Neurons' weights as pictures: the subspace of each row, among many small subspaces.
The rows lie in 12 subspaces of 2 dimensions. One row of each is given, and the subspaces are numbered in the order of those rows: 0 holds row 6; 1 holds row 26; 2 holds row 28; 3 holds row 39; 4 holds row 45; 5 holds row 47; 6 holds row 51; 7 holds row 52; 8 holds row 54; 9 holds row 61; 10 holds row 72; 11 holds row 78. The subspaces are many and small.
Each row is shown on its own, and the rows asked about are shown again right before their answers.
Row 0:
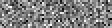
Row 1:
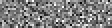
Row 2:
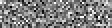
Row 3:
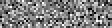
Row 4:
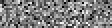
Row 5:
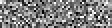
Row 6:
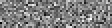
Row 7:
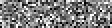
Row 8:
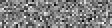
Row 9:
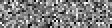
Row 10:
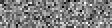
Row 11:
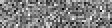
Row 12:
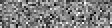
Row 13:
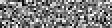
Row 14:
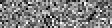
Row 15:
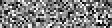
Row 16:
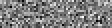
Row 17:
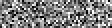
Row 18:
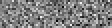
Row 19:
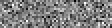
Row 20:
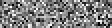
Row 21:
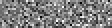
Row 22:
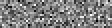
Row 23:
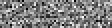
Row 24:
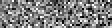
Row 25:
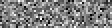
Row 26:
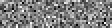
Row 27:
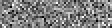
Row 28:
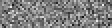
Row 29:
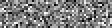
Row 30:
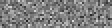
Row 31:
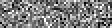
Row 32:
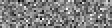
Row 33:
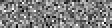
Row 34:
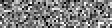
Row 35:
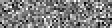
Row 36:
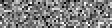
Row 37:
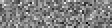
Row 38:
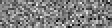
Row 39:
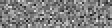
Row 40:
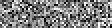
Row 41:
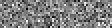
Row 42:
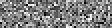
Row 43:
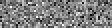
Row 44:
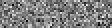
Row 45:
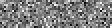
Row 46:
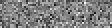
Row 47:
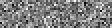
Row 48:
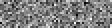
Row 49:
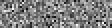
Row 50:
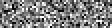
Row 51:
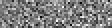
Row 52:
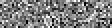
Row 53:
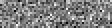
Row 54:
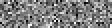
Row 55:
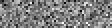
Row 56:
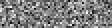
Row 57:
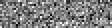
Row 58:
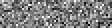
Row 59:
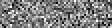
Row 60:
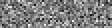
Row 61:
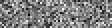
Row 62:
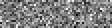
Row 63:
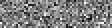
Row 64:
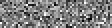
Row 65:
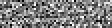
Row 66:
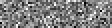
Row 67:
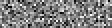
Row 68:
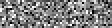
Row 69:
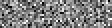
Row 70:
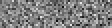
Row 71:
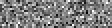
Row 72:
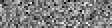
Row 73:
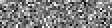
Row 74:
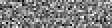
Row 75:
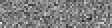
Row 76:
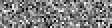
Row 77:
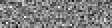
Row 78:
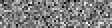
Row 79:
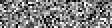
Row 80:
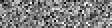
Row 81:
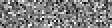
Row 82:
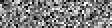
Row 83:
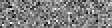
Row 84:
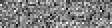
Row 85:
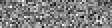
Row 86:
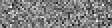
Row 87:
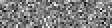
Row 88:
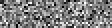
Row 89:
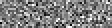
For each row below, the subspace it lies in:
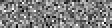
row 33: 1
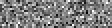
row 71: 11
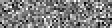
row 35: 5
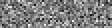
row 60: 3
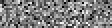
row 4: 10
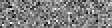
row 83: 10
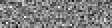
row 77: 1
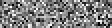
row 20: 7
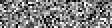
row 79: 5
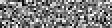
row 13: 1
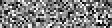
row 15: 7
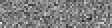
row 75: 0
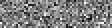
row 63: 0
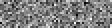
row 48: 8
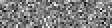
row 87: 4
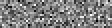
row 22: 3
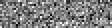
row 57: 9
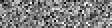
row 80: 10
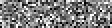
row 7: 3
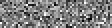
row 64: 0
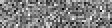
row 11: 9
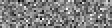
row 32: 8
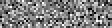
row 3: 5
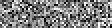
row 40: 2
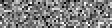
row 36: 11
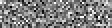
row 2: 7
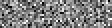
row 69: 9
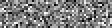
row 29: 6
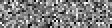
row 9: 8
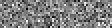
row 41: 7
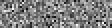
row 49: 1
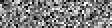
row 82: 10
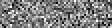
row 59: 2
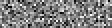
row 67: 3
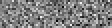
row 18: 6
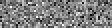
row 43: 5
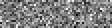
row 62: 8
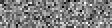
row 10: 11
